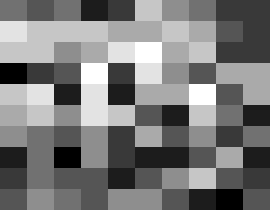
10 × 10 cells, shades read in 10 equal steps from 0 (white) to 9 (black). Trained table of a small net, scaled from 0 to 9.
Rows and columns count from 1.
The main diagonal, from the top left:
5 2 4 0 8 6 6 6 6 6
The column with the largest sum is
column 10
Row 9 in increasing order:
2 4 5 6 6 6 6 7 7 8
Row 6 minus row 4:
-6 -5 -2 1 -5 5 4 -4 2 5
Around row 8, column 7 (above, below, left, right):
6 4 8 6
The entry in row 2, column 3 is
2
